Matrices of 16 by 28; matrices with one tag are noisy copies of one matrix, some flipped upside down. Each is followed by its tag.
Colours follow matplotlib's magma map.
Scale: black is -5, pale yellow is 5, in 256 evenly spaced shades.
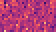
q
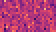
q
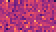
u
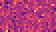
u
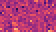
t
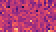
t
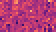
t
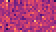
u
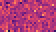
u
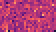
u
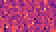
q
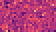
u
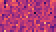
q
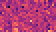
t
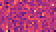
u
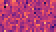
q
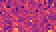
t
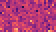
t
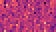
q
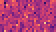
q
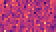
q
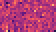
u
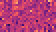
t
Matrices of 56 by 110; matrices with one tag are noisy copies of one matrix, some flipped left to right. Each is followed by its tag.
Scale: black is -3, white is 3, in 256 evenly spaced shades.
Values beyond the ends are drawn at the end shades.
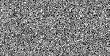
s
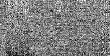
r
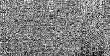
r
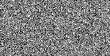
s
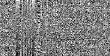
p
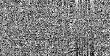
p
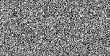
s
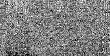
r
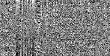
p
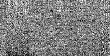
r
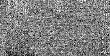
r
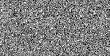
s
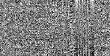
p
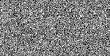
s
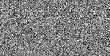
s
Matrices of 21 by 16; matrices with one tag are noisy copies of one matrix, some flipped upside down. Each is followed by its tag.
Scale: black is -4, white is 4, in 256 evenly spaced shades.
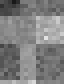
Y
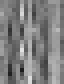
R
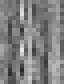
R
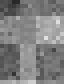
Y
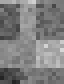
Y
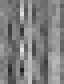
R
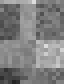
Y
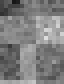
Y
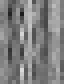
R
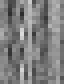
R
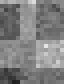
Y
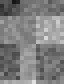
Y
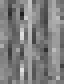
R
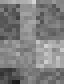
Y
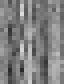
R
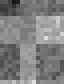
Y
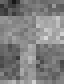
Y
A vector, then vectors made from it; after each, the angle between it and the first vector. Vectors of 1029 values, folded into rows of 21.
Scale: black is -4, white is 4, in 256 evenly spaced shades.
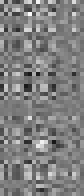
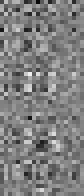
nearly opposite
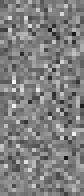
orthogonal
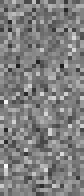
partly opposed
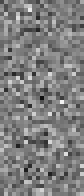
partly opposed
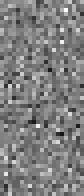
orthogonal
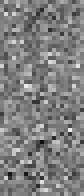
partly opposed
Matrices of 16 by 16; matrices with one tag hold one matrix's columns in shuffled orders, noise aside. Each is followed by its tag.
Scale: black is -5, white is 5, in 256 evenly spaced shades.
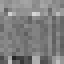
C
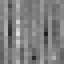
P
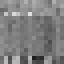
C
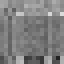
C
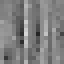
P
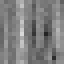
P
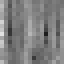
P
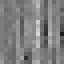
P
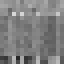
C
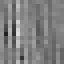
P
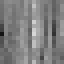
P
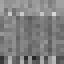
C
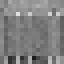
C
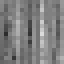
P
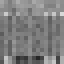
C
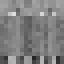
C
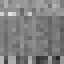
C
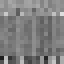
C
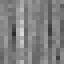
P
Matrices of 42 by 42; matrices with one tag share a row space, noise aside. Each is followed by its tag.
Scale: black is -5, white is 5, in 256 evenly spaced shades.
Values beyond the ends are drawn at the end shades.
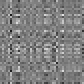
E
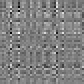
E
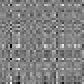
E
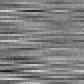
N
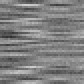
N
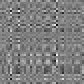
E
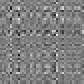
E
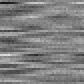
N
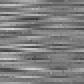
N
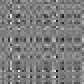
E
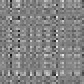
E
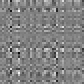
E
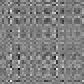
E
